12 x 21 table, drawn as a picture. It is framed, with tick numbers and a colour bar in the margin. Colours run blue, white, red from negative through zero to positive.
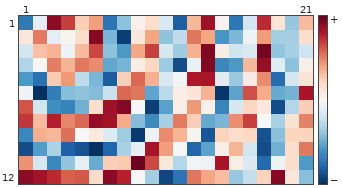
Mirror symmetry: none. Slope: none. Rings: centred on the top left.
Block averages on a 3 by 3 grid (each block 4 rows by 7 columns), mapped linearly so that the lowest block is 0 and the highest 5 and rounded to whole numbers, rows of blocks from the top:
520
140
111
